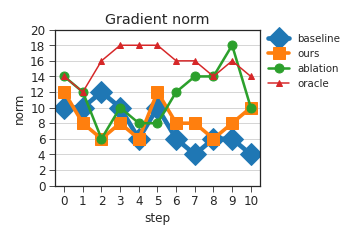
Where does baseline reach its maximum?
2
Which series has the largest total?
oracle
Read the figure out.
Title: Gradient norm
x-axis: step, ticks 0 1 2 3 4 5 6 7 8 9 10
y-axis: norm, ticks 0 2 4 6 8 10 12 14 16 18 20
Legend: baseline, ours, ablation, oracle
Values:
baseline: 10 10 12 10 6 10 6 4 6 6 4
ours: 12 8 6 8 6 12 8 8 6 8 10
ablation: 14 12 6 10 8 8 12 14 14 18 10
oracle: 14 12 16 18 18 18 16 16 14 16 14
